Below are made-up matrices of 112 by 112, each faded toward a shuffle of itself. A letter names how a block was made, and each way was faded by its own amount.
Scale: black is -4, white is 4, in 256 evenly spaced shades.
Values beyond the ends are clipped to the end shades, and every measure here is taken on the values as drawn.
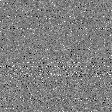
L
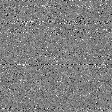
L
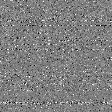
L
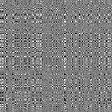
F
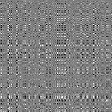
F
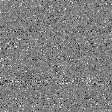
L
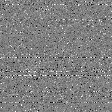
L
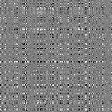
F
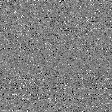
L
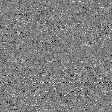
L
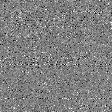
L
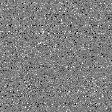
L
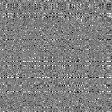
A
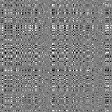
F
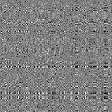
A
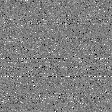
L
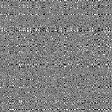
A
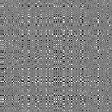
F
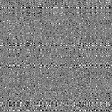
A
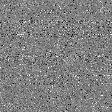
L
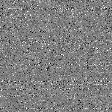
L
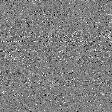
L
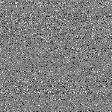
L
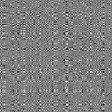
F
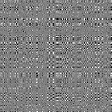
F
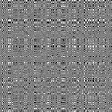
F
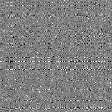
A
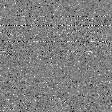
L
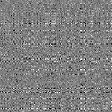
A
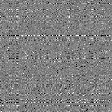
A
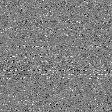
L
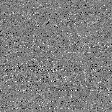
L
